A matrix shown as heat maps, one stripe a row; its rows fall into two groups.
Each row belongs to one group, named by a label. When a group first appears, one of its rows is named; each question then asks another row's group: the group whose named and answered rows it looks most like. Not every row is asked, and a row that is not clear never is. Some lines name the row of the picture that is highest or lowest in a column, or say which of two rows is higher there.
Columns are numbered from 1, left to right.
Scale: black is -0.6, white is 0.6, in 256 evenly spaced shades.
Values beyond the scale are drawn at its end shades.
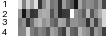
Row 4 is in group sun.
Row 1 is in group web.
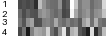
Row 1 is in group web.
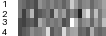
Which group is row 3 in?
web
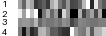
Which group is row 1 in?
sun
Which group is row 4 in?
web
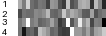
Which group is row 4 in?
web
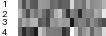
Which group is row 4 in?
web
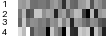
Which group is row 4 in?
sun
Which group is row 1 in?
sun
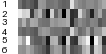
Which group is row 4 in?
web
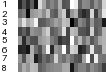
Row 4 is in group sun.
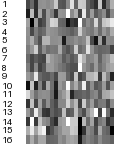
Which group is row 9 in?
sun
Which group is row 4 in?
web
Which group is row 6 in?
sun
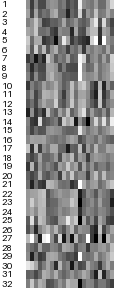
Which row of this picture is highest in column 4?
14
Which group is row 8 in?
web
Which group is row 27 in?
sun
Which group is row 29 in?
web
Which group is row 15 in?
web
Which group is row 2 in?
web
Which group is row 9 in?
web
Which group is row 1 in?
web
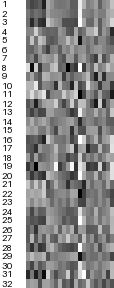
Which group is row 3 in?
web
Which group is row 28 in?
web
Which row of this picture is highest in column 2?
11
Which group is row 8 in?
web
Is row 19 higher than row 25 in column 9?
No
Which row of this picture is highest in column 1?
8
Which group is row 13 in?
web
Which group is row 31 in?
web
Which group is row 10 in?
sun
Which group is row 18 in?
web
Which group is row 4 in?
sun
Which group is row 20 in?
web
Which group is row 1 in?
web
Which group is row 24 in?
web
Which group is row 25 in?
web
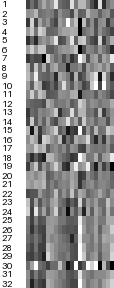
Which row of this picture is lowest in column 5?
7
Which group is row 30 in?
sun
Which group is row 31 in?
web
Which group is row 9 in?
sun
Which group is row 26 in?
web
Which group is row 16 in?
sun
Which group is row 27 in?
web
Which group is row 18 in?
web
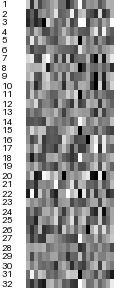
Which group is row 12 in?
sun
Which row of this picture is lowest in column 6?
8
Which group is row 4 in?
sun
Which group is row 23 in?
sun
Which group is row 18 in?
web
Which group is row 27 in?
web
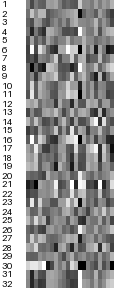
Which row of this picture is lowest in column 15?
30
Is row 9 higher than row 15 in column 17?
No
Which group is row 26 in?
web
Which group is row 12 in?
sun
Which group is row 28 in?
sun
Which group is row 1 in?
web
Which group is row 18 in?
sun
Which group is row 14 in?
sun
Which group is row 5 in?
web
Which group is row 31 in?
web
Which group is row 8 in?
web
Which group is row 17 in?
sun
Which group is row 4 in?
web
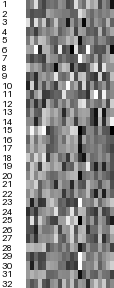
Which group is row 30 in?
web
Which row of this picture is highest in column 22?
14
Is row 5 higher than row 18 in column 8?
No
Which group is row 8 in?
sun
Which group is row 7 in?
web
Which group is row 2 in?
web
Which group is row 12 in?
web
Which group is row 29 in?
web
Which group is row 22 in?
sun
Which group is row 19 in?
sun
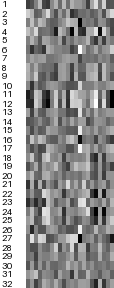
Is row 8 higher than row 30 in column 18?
Yes
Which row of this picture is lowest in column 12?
4
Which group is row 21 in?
web
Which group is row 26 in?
web
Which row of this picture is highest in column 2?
27
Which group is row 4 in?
sun
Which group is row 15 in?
web
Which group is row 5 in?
sun
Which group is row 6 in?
web
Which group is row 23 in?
web
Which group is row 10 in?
web
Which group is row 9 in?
sun
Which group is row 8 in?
sun
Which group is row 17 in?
web
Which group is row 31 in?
sun
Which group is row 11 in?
sun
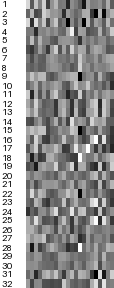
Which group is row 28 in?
web
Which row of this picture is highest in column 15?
24
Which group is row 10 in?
sun
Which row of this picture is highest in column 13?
17
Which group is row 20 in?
sun
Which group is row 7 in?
web
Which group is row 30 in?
sun
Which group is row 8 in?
web
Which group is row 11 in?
web
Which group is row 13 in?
sun
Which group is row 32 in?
sun
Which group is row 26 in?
sun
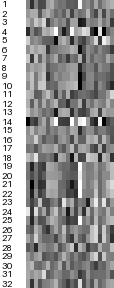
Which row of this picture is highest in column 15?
14
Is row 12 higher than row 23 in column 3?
Yes
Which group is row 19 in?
web
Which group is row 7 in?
web
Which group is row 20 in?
web
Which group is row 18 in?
sun
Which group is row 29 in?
sun
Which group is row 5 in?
sun
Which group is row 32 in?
web
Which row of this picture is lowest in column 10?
4
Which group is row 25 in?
web
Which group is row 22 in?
web
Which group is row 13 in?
sun
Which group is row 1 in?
web
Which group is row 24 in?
web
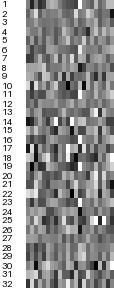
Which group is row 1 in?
web
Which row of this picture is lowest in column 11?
10
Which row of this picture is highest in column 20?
25
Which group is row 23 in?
web
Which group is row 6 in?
web
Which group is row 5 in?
web
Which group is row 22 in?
sun
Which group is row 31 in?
sun
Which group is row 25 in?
sun
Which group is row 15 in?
sun
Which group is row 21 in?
sun
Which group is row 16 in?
web
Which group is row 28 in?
web
